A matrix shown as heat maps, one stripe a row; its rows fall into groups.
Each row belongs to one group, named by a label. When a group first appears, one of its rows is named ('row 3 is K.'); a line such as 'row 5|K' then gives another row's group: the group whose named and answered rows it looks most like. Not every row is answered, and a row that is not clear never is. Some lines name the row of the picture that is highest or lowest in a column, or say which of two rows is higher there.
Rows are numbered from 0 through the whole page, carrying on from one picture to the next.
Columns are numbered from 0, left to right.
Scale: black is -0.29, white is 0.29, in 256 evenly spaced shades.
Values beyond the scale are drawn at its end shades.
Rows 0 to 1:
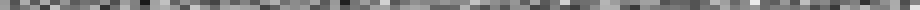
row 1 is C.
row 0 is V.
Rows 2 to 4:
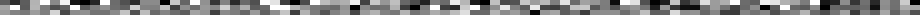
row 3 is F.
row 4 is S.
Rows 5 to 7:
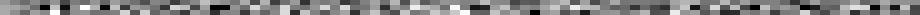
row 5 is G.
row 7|S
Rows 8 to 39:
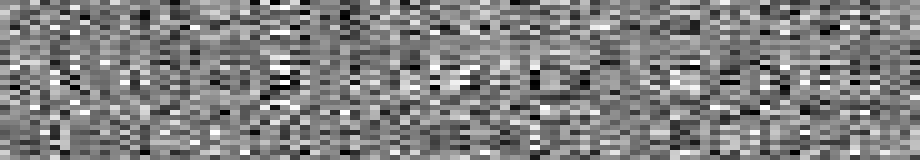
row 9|F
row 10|G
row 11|V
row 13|C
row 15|G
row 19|F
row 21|F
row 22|S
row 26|V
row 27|C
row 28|F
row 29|G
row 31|S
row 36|C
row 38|G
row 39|S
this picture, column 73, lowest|24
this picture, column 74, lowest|30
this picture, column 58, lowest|24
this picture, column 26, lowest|27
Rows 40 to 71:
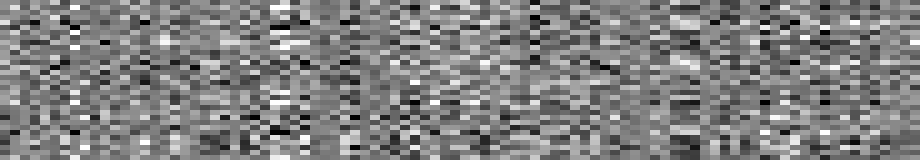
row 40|S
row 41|F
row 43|S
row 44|G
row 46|F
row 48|C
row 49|F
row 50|V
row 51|S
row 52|G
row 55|V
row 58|F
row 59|G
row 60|F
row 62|V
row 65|G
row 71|F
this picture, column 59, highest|56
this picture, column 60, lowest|53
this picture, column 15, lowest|53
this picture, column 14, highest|68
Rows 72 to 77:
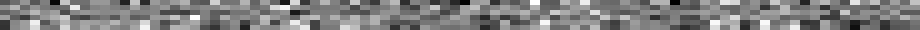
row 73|F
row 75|C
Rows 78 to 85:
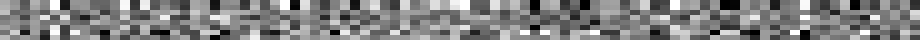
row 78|S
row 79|S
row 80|C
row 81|V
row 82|V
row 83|S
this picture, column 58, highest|84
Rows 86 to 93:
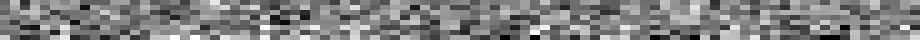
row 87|V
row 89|G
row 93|C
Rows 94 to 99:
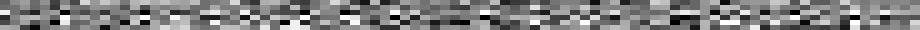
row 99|C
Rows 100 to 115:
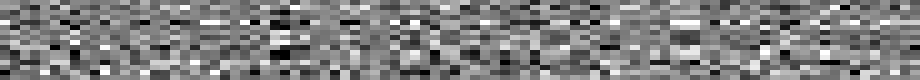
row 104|G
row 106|F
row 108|F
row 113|V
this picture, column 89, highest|114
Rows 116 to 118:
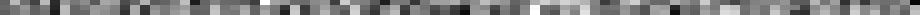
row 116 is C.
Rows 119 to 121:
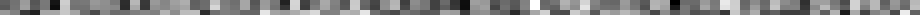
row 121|C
